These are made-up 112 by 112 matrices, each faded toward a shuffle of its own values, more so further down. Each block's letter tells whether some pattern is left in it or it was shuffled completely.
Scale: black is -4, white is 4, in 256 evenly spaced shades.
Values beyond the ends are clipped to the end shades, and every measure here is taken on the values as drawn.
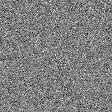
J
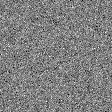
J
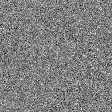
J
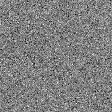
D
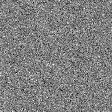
D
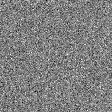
D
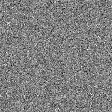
D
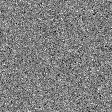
J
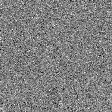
D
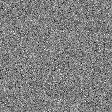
D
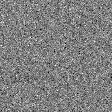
D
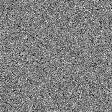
D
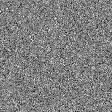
D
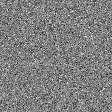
D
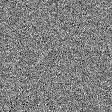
D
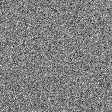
J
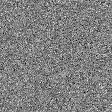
D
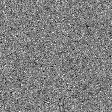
D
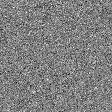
J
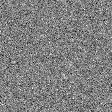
J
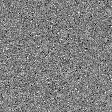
J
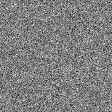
J
